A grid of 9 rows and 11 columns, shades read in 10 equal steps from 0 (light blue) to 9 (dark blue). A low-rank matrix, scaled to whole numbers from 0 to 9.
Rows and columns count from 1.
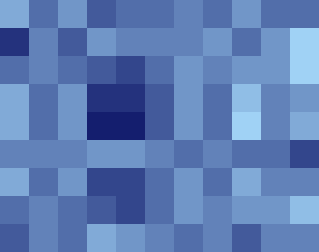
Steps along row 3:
down up up up down down up down same down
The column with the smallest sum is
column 11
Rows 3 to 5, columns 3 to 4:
5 6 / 3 8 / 3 9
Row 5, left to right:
2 5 3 9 9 6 3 5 0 4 2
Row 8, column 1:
5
